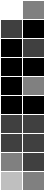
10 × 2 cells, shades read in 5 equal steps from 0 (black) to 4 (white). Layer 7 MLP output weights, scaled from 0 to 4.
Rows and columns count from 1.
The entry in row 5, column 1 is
0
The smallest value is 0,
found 7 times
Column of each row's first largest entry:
1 1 2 1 2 1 1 1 1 1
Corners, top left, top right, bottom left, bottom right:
4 2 3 2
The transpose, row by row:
4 1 0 0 0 0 1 1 2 3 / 2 0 1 0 2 0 1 1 1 2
